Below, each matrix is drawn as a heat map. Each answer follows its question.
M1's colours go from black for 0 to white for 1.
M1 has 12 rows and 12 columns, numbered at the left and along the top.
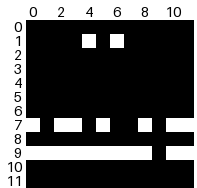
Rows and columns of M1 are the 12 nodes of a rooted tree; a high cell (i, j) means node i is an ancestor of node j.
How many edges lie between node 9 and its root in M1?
0
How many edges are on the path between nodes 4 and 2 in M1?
4
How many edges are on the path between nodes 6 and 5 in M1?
4
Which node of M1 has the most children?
7
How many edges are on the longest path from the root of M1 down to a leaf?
2
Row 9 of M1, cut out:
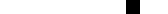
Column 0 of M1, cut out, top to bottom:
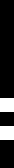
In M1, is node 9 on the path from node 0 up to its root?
yes
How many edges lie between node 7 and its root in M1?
1
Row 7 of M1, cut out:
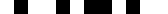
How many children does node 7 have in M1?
7
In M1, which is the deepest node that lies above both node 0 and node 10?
7
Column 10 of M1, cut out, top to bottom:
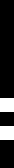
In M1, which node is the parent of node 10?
7
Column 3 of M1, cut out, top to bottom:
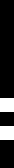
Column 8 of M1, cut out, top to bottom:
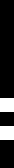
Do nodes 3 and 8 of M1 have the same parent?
yes
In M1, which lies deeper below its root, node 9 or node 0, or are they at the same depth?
node 0
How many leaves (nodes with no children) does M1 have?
9
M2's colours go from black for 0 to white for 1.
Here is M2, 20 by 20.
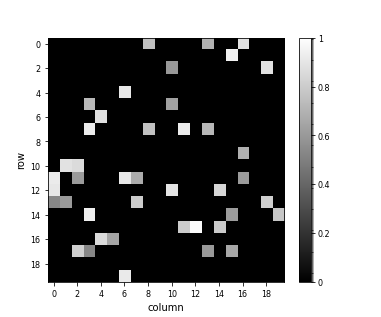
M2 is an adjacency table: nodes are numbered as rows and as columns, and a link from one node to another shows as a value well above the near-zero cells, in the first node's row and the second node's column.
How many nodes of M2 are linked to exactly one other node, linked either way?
1
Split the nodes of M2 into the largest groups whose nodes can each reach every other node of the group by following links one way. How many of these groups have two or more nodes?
2
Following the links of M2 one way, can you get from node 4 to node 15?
no
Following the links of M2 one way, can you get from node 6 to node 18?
no
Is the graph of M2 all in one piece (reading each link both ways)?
yes
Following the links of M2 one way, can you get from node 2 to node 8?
yes
